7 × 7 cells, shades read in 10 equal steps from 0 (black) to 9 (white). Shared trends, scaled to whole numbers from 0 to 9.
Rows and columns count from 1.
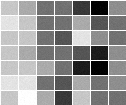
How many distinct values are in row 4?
6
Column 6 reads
0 3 5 1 0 4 4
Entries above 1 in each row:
6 7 7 6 5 7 7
